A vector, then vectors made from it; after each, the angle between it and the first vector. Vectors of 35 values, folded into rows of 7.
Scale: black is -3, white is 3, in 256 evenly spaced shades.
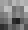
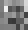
partly aligned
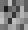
partly opposed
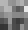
nearly parallel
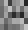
orthogonal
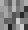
orthogonal
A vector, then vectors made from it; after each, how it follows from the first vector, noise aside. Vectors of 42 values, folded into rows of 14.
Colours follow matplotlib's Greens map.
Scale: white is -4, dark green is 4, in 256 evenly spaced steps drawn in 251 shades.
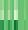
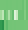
partly zeroed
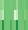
partly zeroed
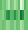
wrapped around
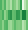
wrapped around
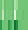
partly zeroed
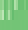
partly zeroed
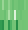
partly zeroed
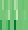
partly zeroed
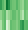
wrapped around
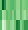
wrapped around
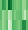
wrapped around
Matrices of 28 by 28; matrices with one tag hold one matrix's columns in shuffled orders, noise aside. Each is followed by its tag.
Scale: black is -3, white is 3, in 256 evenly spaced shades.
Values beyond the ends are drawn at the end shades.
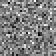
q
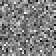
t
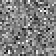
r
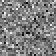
q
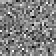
t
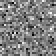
q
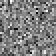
r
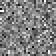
r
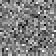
t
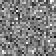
r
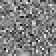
t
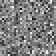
r
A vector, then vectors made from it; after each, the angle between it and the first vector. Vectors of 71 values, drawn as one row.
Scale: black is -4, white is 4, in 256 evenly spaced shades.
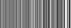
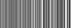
nearly parallel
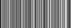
partly aligned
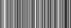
partly opposed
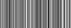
partly aligned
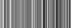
partly aligned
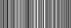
orthogonal
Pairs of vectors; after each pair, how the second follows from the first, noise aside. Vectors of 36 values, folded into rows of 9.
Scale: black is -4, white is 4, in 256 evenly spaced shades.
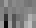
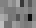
shuffled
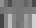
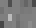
partly zeroed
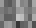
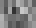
shuffled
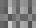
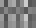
reversed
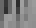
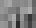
reversed
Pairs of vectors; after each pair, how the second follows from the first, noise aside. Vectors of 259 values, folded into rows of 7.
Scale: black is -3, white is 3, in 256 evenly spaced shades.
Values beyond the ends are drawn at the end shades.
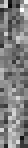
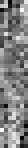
copied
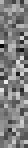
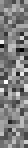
copied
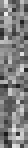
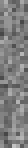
shrunk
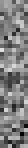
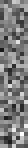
sign-scrambled
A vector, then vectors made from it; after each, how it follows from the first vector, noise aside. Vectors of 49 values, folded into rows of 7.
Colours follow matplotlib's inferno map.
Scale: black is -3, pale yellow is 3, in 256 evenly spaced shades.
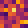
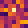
copied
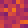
shrunk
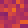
shrunk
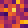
copied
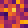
copied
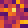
copied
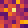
copied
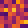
copied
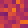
shrunk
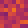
shrunk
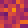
shrunk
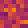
shrunk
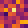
copied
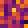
sign-scrambled
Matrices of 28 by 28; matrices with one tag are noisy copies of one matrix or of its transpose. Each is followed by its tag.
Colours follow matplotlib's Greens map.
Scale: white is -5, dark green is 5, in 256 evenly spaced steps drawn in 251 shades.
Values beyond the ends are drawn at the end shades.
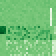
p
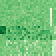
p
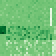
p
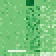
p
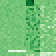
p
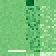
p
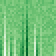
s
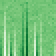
s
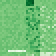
p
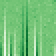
s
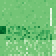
p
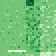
p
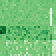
p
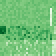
p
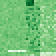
p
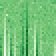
s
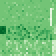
p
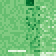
p
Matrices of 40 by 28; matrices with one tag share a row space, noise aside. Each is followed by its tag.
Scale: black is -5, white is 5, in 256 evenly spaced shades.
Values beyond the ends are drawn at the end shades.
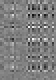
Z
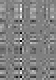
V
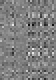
Z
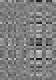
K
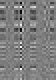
V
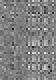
Z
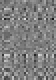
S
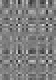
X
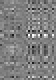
Z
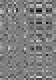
K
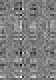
V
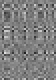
S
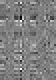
V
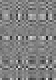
X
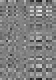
K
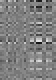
K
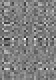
S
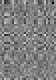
S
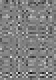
X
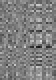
K
